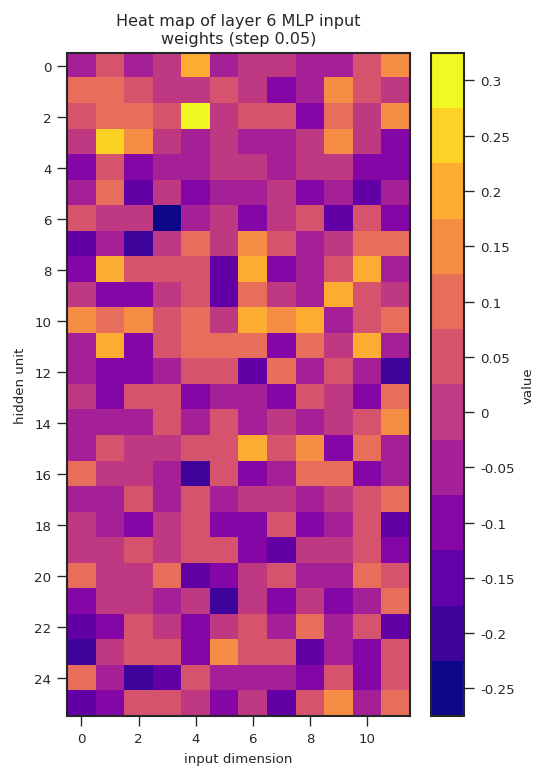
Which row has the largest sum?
10
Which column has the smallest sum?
0
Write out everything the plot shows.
Title: Heat map of layer 6 MLP input weights (step 0.05)
x-axis: input dimension, ticks 0 2 4 6 8 10
y-axis: hidden unit, ticks 0 2 4 6 8 10 12 14 16 18 20 22 24 (0 at the top)
Colour bar: value, ticks -0.25 -0.2 -0.15 -0.1 -0.05 0 0.05 0.1 0.15 0.2 0.25 0.3
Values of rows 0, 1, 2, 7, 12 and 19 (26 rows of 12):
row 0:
-0.05 0.05 -0.05 0 0.2 -0.05 0 0 -0.05 -0.05 0.05 0.15
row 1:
0.1 0.1 0.05 0 0 0.05 0 -0.1 -0.05 0.15 0.05 0
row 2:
0.05 0.1 0.1 0.05 0.3 0 0.05 0.05 -0.1 0.1 0 0.15
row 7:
-0.15 -0.05 -0.2 0 0.1 0 0.15 0.05 -0.05 0 0.1 0.1
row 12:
-0.05 -0.1 -0.1 -0.05 0.05 0.05 -0.15 0.1 -0.05 0.05 -0.05 -0.2
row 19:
0 0 0.05 0 0.05 0.05 -0.1 -0.15 0 0 0.05 -0.1
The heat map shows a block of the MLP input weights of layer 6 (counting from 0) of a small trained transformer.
